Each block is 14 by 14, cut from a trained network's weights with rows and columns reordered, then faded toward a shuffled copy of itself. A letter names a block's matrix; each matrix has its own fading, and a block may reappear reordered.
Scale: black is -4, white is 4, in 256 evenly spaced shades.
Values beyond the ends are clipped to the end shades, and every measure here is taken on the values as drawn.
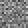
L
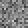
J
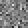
L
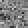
L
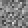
J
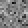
L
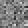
J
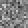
L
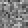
J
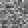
J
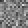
J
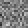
J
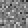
L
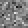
L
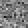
L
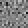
L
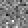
L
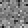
L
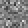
L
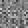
J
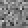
J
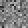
L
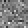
L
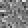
L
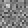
J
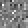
L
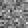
L
